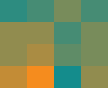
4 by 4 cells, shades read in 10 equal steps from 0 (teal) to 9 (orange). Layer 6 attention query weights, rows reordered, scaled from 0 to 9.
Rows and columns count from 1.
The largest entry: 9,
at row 4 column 2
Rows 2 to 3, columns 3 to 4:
2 4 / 3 4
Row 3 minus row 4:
-2 -3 3 -1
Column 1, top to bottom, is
1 5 5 7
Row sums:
9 16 18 21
